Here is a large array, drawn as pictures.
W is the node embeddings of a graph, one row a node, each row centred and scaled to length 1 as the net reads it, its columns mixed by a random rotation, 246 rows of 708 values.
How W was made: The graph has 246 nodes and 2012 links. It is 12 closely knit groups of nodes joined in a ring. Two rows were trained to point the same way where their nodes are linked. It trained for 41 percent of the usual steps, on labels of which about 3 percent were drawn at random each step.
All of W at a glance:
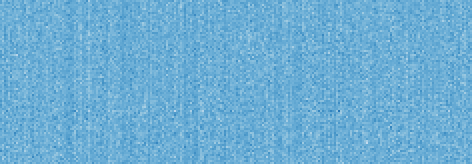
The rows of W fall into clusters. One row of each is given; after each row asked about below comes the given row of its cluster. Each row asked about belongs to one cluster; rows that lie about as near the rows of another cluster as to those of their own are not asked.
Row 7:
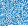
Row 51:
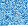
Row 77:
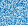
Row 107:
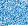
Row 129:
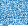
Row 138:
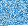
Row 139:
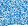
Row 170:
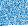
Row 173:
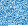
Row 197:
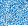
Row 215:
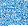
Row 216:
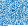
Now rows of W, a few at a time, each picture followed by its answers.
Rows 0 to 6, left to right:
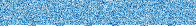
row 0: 77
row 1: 129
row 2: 215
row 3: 107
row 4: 170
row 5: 197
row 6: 170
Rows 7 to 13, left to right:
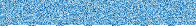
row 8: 216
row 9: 139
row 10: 173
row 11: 170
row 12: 7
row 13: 170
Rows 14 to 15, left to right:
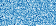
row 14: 77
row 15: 129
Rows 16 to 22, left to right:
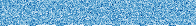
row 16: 7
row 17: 139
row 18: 139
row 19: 77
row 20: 129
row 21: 170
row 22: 216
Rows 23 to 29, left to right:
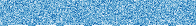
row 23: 173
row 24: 51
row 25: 215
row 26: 7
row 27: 107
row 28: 170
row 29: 215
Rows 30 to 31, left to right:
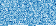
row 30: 129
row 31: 7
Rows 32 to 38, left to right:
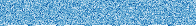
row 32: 197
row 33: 170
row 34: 77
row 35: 173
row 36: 77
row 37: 139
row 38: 170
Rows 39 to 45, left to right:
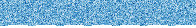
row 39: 138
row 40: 197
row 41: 215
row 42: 138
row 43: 77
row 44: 170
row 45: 216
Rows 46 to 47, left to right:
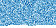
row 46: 7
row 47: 197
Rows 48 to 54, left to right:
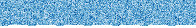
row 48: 139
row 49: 51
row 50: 215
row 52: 51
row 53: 129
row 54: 51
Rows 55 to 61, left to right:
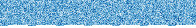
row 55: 139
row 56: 138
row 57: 139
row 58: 173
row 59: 51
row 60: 51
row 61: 51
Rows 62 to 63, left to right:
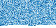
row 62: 170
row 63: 7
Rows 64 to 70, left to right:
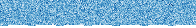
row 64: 129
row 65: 216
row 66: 7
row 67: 77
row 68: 138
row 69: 173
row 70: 197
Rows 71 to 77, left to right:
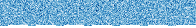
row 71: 7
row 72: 216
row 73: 7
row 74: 216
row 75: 138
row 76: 129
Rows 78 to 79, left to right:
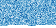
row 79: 138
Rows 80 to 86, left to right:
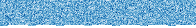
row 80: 51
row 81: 107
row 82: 215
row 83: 107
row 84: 77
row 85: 173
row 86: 216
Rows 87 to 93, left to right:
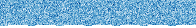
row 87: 197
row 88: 51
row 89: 197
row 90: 139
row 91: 139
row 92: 216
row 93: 139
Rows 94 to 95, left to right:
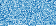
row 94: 129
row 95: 173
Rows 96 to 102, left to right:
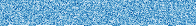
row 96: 51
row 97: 107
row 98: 77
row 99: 138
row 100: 215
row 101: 129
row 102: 7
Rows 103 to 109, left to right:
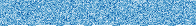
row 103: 215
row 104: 173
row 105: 51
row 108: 138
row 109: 107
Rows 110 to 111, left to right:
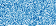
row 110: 197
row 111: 51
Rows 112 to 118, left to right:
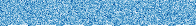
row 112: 7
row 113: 170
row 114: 51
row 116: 139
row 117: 215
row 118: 107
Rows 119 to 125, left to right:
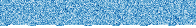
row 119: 7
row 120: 138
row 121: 173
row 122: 216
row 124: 7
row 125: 51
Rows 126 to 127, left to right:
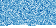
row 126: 7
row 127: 216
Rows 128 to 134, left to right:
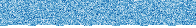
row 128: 138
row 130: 216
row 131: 77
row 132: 107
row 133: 216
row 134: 215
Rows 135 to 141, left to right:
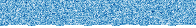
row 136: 138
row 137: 129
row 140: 51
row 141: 173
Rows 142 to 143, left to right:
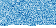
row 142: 215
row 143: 129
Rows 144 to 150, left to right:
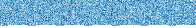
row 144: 129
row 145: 197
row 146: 51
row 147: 215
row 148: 77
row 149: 51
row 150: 107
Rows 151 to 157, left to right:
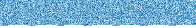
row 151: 107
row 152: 138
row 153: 129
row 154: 170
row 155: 129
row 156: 170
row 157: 107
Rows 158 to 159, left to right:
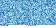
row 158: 173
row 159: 77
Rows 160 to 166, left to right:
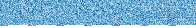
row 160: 7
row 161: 77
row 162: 7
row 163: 216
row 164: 173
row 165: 129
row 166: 129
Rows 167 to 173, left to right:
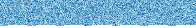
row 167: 129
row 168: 77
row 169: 173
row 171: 197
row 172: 173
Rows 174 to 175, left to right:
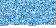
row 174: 51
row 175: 139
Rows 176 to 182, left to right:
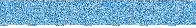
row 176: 197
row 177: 215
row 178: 77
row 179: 77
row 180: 7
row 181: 77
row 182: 107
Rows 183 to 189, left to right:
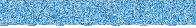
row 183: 138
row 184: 51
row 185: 129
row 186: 215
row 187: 7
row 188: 197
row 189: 51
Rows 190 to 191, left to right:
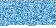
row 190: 215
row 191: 51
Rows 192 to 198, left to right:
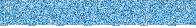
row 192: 107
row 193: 51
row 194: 215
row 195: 77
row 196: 216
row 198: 173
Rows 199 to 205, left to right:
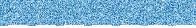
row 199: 173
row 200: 138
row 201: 170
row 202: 173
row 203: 173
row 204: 107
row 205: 197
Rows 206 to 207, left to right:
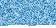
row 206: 173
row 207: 51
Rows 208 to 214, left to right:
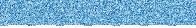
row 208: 197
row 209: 170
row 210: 129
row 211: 215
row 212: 216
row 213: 173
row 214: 215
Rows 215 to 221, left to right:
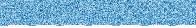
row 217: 197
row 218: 129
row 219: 51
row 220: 139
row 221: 139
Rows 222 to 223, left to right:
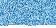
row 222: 173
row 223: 77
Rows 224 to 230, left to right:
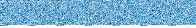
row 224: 138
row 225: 138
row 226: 107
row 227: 107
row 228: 51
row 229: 216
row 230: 173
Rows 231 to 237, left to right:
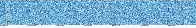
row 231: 197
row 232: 7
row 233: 216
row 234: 129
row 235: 170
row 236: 129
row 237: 77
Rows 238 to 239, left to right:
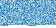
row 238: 173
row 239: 138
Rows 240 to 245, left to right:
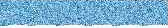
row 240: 139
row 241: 129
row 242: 170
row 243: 7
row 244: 138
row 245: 173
